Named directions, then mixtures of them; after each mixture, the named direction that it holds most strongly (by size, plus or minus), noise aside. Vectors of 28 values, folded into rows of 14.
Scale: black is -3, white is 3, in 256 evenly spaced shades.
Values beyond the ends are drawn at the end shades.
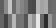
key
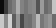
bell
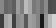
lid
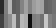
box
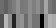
lid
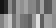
bell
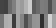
lid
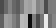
box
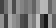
key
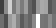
key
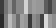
box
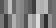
key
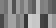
key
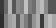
box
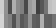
box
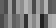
lid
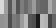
key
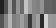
box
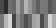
lid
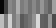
bell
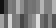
bell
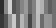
box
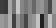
bell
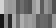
bell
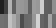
bell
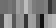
lid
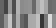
lid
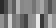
bell
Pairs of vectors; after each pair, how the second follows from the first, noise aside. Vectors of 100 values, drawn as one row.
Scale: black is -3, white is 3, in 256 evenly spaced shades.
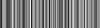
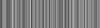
shrunk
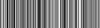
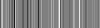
partly zeroed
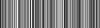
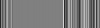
partly zeroed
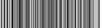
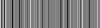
partly zeroed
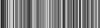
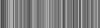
shrunk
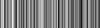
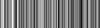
copied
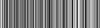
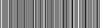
partly zeroed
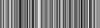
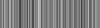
shrunk
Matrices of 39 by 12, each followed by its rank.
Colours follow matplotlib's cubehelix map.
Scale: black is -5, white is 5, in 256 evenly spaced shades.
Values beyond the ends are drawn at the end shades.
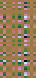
one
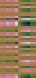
one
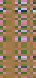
one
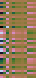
one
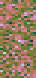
full rank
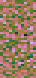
full rank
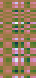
one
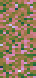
full rank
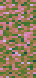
full rank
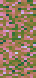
full rank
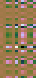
one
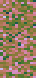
full rank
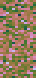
full rank
